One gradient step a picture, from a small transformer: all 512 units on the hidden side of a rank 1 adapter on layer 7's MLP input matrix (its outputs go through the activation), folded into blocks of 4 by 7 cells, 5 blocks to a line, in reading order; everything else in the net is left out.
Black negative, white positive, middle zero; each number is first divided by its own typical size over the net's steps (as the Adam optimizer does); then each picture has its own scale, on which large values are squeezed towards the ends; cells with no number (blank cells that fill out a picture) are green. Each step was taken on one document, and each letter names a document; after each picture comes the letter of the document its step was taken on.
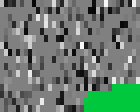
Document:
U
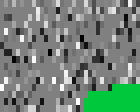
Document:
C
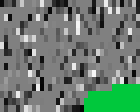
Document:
U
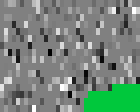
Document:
C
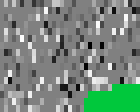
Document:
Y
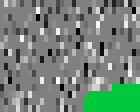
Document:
Y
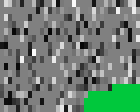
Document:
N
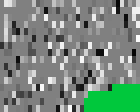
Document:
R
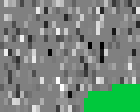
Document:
Y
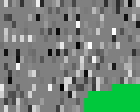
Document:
C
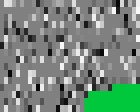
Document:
R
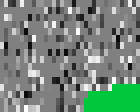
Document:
U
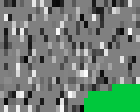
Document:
N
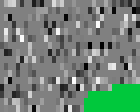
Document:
Y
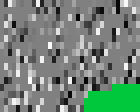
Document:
R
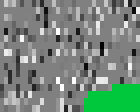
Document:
Y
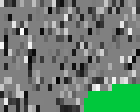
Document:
U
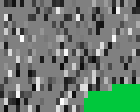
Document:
N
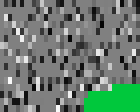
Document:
N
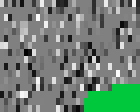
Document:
U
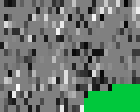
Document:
N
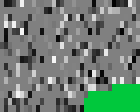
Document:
N
